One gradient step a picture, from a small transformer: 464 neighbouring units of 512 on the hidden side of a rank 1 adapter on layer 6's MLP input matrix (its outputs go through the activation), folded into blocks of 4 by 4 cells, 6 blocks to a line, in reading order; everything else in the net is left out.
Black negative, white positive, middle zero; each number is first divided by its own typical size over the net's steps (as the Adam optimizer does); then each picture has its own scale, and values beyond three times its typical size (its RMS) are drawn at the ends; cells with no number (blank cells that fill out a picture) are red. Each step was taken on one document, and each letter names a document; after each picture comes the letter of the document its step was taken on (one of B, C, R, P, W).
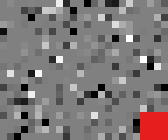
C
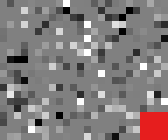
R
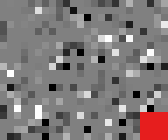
C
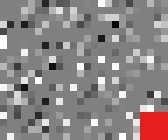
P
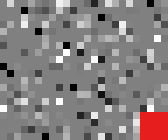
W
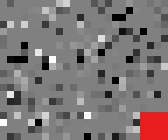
R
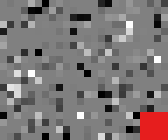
P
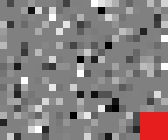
R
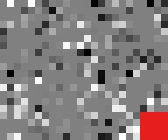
W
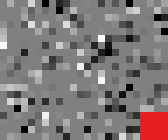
P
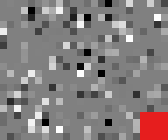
C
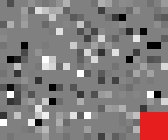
R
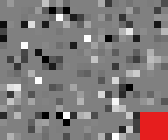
P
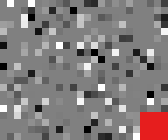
W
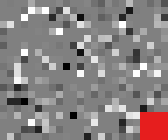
R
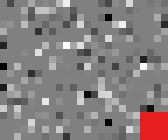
C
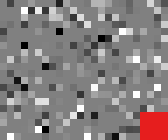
R
